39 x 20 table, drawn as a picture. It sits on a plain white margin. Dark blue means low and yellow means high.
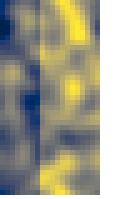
The bottom left is the smoothest part. The right part is higher, past a seam about 40% of the way across. The values follow a bell shape. No lone cell stands out from its neighbours.
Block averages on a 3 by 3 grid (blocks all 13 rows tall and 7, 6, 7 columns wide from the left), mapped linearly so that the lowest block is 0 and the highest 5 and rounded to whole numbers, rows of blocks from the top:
0 4 5 / 1 2 5 / 0 4 3
